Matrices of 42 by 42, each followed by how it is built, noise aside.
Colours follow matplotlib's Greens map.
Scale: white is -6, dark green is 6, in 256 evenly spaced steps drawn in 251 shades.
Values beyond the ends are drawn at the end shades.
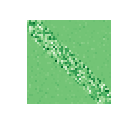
banded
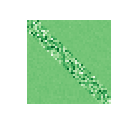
banded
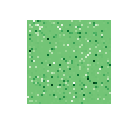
sparse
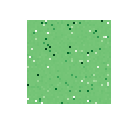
sparse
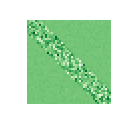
banded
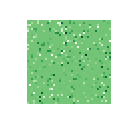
sparse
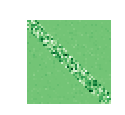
banded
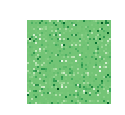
sparse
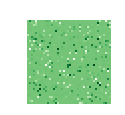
sparse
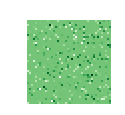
sparse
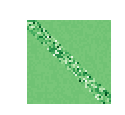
banded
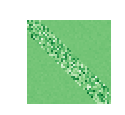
banded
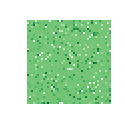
sparse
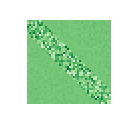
banded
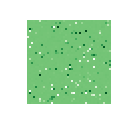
sparse
